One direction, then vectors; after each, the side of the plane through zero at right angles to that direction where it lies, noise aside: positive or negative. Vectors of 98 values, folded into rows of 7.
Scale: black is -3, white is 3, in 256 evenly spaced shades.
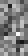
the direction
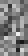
positive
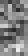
negative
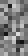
positive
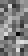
negative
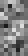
positive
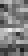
negative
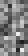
positive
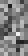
positive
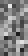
negative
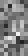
positive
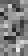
negative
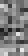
positive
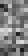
negative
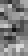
negative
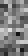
negative
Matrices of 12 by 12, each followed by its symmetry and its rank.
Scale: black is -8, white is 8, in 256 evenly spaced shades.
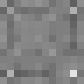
symmetric, rank two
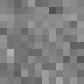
antisymmetric, full rank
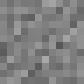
antisymmetric, full rank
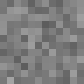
neither, full rank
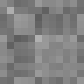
symmetric, rank two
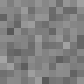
neither, full rank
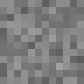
neither, full rank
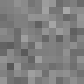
antisymmetric, full rank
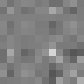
symmetric, rank two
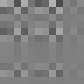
neither, rank one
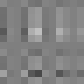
neither, rank one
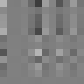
neither, rank one
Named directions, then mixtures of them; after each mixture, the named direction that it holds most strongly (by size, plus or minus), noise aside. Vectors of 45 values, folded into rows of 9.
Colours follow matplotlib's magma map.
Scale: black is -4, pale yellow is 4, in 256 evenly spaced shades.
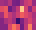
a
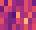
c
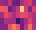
a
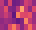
a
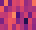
c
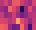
a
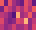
c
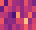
c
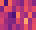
c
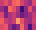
a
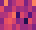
c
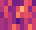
a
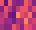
c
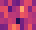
a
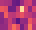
a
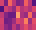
c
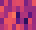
c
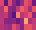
c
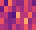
c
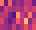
c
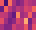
c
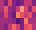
a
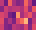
c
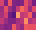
c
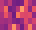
a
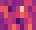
a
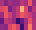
a
